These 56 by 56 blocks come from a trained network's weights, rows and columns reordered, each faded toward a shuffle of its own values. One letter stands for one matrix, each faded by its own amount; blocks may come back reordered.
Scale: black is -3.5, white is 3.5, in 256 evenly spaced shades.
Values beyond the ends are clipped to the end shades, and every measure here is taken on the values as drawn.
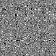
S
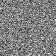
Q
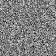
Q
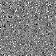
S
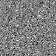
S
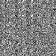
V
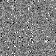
S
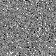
S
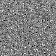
S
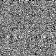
V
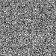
V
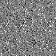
S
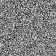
Q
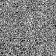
V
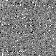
S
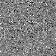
S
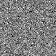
Q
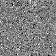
S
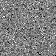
S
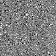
S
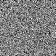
Q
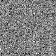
V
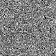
Q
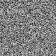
Q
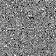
S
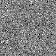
Q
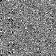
S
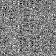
V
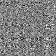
V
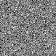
Q
